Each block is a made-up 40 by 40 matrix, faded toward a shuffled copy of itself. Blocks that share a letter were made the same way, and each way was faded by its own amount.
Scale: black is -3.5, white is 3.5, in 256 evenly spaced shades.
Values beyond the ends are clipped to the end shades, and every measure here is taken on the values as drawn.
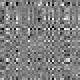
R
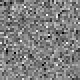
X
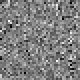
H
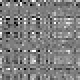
R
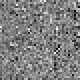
H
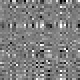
R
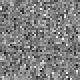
X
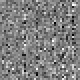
H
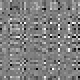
R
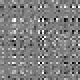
R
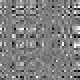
R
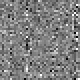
H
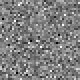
X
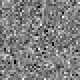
X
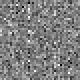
H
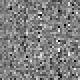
H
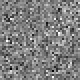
H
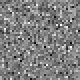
X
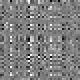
R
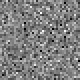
X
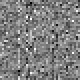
H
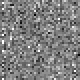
H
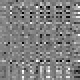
R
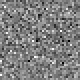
X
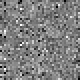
H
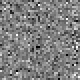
H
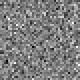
X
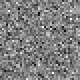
X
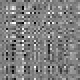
R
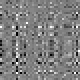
R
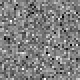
X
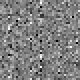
H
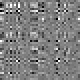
R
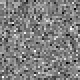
X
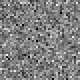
X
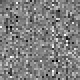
H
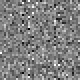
H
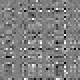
R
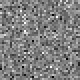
X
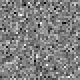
X
